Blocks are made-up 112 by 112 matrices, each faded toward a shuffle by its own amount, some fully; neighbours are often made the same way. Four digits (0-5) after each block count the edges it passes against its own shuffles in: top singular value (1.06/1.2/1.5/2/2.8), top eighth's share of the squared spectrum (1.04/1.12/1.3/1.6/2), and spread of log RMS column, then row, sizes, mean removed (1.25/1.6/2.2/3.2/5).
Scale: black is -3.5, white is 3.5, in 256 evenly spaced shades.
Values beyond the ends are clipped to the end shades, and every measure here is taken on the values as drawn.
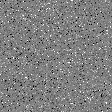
0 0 0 0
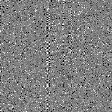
4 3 2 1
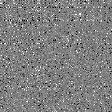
4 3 2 2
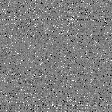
4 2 1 2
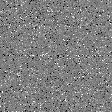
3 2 0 1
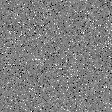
2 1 0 0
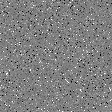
0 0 0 0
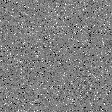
3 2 0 1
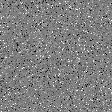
2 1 0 0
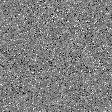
0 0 0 0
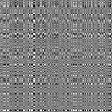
5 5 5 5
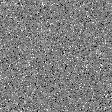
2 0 0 0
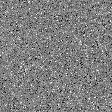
2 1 0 0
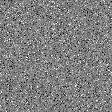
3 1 0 0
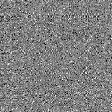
4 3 1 2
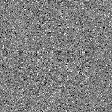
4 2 1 1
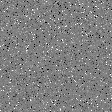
0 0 0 0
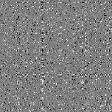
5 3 2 2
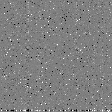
4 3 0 1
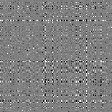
5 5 4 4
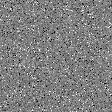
0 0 1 0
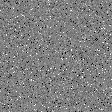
0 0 0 0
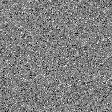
2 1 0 0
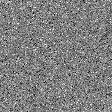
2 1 0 0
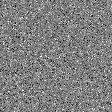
0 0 0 0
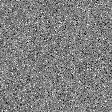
2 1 0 0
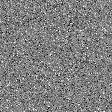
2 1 0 0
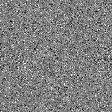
3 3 1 1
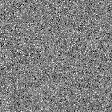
3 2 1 1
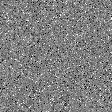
2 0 0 0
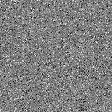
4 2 1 1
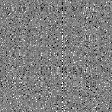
4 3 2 1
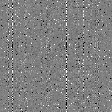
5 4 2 0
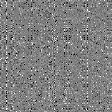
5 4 3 2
